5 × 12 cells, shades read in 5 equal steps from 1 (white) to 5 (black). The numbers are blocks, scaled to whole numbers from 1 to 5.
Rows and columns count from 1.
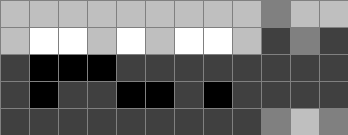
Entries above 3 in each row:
0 2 12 12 9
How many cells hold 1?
5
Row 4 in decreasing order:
5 5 5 5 4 4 4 4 4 4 4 4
